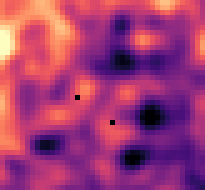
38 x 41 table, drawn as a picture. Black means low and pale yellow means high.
Mirror symmetry: none. Grain: blotchy. Ninth with the highest average: top left. Slope: up to the top left. Lone odd cells: 2, each lower than its neighbours.
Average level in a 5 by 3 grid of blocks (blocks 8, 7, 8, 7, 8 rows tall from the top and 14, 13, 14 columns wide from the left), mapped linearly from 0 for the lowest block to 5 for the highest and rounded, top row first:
523
401
331
220
210
